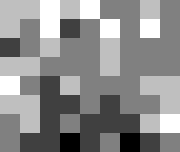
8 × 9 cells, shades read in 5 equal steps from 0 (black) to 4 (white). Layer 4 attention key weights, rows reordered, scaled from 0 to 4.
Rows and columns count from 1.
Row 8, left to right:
2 1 1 0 1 2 0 1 2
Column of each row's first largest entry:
3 3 3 1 1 1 9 1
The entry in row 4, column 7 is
2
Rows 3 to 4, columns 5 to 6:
2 3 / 2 3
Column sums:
21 19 17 14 16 18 13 20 20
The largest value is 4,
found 7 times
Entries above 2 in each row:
6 4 2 3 4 3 3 0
